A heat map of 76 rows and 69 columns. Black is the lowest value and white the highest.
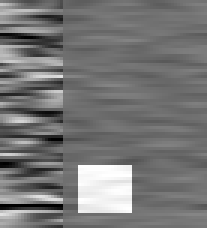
The right part is calmer, past a seam about 30% of the way across. The bottom middle is the ninth with the highest average. An odd patch, higher than its surroundings, sits in the bottom middle.
